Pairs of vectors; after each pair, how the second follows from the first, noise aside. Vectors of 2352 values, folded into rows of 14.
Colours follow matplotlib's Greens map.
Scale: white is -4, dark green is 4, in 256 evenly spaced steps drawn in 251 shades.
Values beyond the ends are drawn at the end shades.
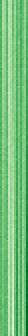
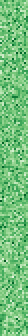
shuffled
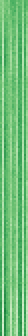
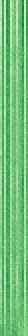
reversed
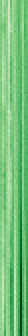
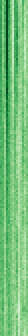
reversed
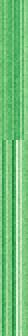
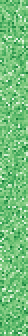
shuffled
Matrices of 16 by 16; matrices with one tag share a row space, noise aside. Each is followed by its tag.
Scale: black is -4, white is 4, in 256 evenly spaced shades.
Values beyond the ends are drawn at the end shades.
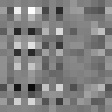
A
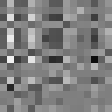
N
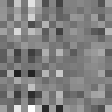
A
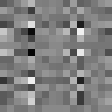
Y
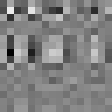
N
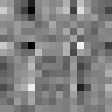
Y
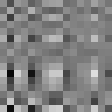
N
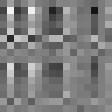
N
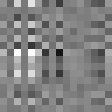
A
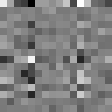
Y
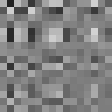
N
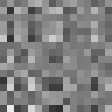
N
